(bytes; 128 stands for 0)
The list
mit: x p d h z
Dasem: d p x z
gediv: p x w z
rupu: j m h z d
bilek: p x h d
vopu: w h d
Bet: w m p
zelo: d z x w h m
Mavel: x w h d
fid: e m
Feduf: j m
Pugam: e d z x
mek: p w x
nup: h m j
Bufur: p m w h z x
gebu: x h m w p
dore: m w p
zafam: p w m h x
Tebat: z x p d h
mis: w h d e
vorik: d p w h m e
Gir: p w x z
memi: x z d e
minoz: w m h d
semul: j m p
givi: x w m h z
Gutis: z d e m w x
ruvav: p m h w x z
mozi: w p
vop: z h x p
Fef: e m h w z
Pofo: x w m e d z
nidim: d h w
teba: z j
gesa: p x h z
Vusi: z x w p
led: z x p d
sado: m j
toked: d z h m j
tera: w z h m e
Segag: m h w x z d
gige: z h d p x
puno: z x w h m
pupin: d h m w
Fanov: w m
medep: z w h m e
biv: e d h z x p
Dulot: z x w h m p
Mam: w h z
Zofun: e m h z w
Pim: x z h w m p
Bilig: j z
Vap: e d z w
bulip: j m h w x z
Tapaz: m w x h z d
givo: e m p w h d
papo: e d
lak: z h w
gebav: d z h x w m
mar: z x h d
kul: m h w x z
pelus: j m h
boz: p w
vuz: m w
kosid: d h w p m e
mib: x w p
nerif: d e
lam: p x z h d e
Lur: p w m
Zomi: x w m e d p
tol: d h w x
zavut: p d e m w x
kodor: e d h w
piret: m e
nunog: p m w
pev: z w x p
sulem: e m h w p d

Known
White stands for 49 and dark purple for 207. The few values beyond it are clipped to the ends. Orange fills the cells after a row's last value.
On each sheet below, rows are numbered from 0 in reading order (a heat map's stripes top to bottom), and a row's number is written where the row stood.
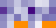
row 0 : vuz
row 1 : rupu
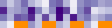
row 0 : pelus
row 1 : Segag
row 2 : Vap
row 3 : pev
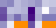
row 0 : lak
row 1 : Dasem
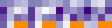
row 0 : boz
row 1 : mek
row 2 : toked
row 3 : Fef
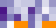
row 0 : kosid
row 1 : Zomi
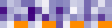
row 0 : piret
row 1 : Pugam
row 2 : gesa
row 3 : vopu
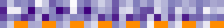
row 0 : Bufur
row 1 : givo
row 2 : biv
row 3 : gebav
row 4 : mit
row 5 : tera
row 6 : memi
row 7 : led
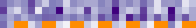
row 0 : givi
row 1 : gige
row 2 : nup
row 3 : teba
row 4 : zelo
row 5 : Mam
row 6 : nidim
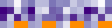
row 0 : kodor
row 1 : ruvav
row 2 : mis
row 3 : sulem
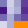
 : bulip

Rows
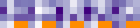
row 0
Feduf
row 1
Bet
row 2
tol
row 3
papo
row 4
zafam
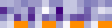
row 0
sado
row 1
mozi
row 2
nerif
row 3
Vusi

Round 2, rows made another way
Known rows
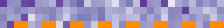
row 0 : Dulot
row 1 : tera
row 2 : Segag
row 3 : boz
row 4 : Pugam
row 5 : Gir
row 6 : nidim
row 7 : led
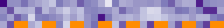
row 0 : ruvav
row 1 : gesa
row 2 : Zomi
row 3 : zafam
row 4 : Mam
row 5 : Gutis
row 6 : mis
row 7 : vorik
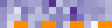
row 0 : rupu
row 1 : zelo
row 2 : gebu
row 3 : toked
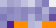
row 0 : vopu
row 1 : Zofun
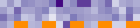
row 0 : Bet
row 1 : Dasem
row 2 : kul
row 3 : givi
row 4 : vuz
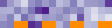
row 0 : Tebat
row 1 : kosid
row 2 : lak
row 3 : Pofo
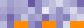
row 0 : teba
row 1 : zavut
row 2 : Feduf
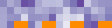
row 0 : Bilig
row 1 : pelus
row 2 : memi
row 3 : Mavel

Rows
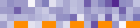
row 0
nerif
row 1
Vap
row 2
sado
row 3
puno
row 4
lam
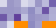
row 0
nunog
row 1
mozi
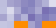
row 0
Tapaz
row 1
minoz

